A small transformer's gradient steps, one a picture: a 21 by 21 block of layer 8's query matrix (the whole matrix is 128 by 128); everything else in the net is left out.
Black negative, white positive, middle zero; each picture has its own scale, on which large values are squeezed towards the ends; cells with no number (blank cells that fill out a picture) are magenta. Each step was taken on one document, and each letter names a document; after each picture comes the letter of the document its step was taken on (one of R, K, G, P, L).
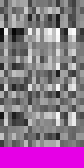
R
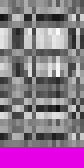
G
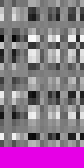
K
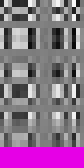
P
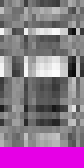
G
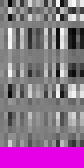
P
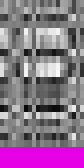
G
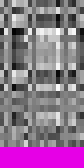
R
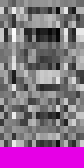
R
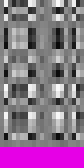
P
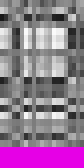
G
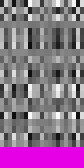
P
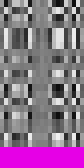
P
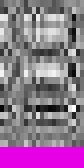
G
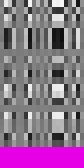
P
